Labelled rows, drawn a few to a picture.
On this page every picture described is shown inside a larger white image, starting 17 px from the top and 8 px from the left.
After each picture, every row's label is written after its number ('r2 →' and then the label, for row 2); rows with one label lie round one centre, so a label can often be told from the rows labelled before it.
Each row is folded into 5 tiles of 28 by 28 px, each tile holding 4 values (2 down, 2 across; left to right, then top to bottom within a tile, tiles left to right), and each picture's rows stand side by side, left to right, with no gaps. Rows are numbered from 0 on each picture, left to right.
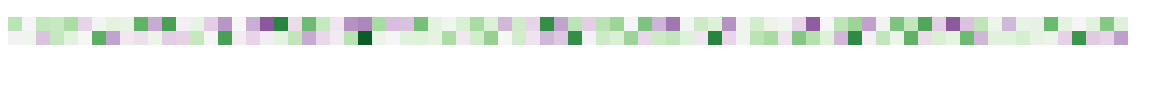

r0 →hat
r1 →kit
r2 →kit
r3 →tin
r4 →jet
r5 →jet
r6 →jet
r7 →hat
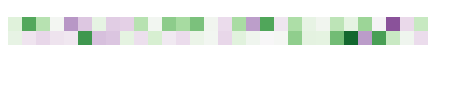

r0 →kit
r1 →tin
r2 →jet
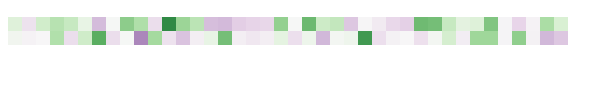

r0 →hat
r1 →kit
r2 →kit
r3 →hat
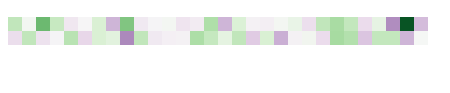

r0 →tin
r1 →hat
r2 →tin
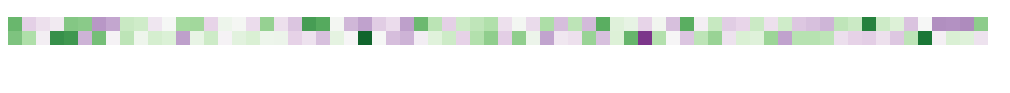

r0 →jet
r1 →tin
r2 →kit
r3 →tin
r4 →tin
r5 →jet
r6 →kit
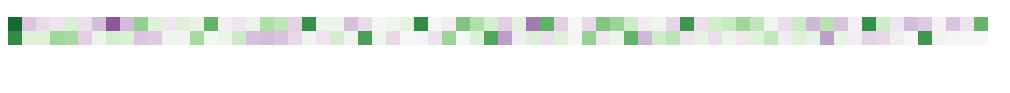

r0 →jet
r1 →hat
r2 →kit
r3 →tin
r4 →tin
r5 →tin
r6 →kit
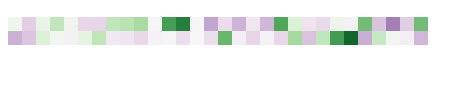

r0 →hat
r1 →kit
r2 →jet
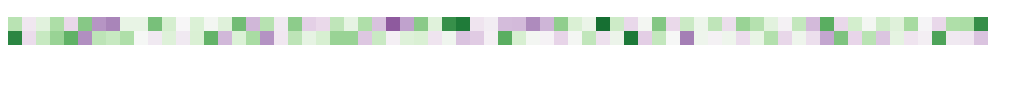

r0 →jet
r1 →tin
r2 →jet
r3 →kit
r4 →tin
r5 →tin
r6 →hat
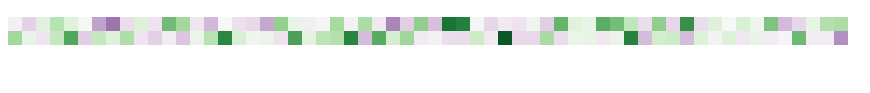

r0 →jet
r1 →kit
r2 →jet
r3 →kit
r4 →tin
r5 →hat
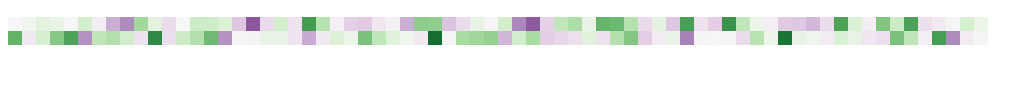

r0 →jet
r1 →jet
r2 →kit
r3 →jet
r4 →tin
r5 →kit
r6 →hat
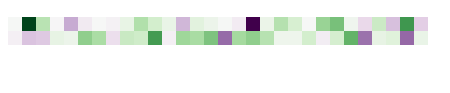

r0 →kit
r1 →jet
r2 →tin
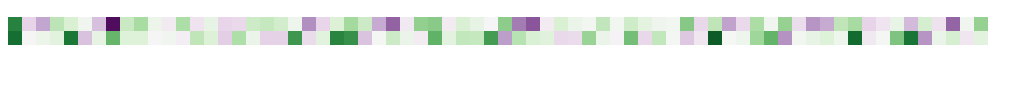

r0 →jet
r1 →hat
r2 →jet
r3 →jet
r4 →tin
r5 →jet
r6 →jet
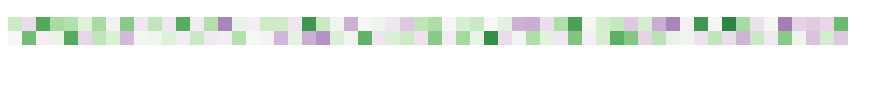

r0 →tin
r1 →hat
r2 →kit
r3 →jet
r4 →jet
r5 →kit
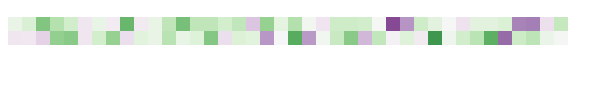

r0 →tin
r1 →tin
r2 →jet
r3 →jet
